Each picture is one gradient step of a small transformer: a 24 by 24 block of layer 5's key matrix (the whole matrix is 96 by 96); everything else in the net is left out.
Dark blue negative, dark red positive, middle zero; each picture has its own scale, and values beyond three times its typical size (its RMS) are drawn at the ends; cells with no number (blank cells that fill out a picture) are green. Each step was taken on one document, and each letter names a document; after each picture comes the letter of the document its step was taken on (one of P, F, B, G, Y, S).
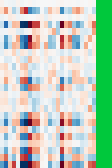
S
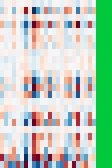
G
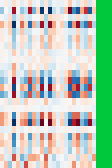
G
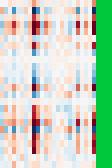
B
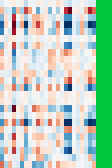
B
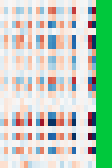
S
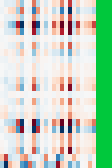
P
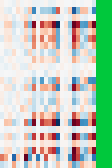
S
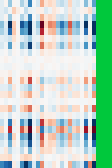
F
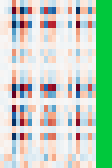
G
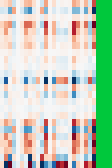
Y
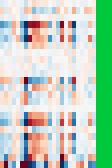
S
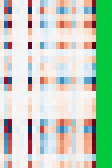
Y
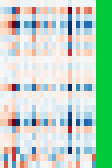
B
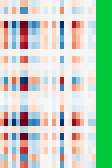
S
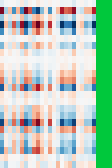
B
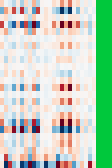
P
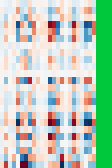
S
